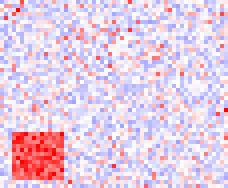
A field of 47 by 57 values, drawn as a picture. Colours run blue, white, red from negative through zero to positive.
Histogram: skewed, a long tail of high values. Ninth with the highest average: bottom left. Odd patch: higher, in the bottom left. Stripes: none.
